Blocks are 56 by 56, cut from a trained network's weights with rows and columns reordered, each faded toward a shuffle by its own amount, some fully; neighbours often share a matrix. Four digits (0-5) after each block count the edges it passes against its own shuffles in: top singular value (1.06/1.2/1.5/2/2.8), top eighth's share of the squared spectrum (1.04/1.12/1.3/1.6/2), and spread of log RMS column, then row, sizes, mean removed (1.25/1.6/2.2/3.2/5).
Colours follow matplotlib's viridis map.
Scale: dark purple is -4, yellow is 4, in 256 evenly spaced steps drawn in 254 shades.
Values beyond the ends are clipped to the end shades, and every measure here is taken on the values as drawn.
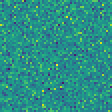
1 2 0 0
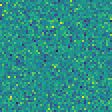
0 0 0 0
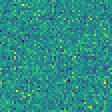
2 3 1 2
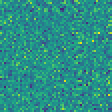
3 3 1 2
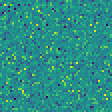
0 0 0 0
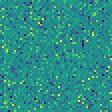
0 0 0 0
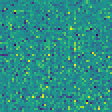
2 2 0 2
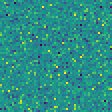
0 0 0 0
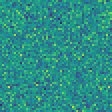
2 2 0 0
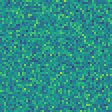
1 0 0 0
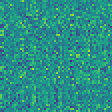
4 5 2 2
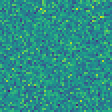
1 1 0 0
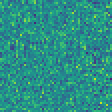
3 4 2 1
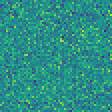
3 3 1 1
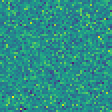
1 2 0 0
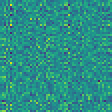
4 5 3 2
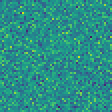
2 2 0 0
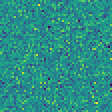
2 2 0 0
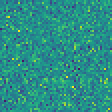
3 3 2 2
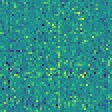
2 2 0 2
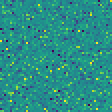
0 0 0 0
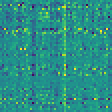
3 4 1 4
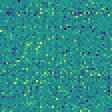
2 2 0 2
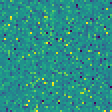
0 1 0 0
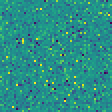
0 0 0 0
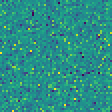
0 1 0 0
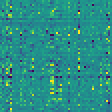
3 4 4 2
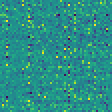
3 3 3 1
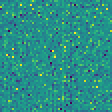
1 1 0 1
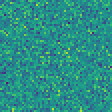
1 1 0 1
